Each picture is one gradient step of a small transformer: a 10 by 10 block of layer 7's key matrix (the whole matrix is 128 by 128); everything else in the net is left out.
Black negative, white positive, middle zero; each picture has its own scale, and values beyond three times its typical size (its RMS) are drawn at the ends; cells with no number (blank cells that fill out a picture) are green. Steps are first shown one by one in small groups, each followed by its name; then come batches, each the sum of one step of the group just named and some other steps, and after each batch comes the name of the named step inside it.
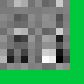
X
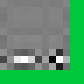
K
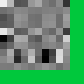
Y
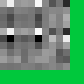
X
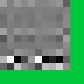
Y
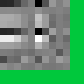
K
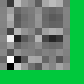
Y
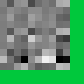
X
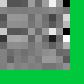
K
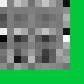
Y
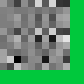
Y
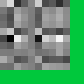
Y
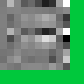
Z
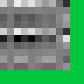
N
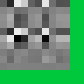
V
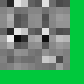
V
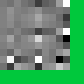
Z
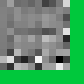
Z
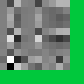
Z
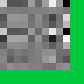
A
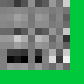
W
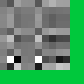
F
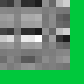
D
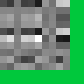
D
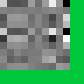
A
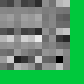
D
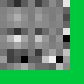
W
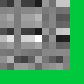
D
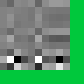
F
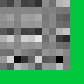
D
